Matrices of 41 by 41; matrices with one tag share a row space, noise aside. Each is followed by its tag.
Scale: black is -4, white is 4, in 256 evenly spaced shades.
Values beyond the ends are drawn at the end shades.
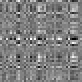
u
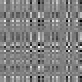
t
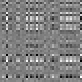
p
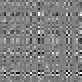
t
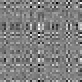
t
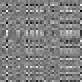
p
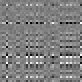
p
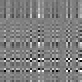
t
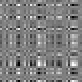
u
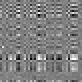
u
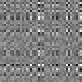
t
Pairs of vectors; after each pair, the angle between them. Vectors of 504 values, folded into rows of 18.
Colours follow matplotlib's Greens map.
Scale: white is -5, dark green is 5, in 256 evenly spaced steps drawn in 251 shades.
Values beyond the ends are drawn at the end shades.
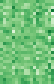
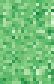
nearly parallel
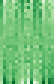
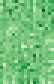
partly opposed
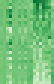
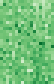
partly opposed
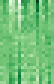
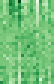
nearly opposite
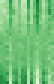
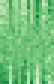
nearly parallel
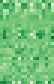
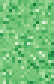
orthogonal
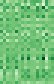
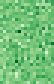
partly aligned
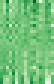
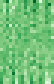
nearly parallel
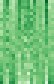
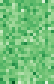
partly aligned
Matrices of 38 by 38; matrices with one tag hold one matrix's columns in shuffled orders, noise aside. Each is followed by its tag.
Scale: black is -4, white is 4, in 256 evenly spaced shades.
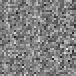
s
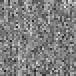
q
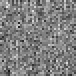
q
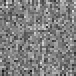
q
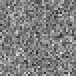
s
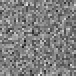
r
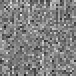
q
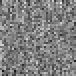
q
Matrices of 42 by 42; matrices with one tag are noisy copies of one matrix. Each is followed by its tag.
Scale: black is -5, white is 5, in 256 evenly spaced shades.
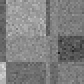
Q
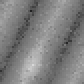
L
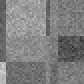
Q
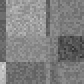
Q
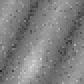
L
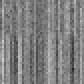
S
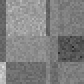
Q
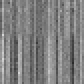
S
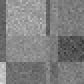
Q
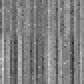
S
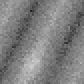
L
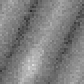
L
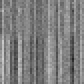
S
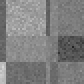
Q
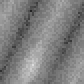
L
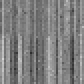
S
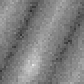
L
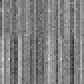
S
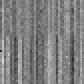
S
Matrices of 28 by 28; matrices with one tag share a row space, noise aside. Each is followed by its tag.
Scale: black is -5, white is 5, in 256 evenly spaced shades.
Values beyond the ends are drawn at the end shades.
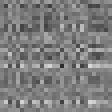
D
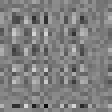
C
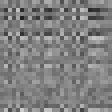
D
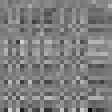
D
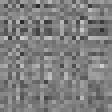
D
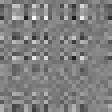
C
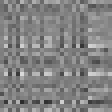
D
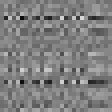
D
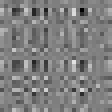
C
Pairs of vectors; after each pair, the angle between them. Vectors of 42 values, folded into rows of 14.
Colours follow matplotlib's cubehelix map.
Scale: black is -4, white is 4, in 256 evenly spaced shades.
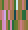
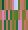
partly aligned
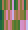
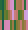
partly aligned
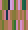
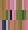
orthogonal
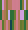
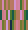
nearly parallel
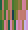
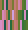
partly opposed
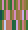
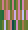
nearly parallel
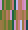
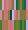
nearly opposite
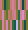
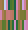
partly opposed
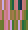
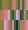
orthogonal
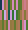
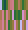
partly opposed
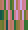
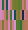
partly opposed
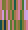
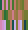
partly opposed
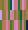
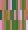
nearly opposite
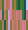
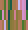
nearly opposite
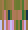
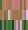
nearly opposite
